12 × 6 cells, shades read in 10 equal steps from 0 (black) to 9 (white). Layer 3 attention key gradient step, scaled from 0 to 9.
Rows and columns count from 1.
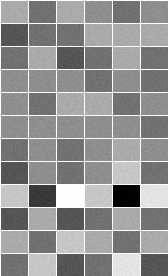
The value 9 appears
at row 9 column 3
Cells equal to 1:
0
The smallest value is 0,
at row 9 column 5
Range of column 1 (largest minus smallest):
4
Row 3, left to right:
4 6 3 4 6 4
